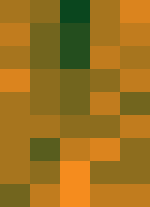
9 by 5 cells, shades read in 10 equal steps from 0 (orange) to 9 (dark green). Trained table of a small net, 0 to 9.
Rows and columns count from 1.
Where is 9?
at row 1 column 3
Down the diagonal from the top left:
3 5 8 4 5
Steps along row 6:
same up same down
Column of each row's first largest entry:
3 3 3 3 3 3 2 2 1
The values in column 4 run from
1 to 4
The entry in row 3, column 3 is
8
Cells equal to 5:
6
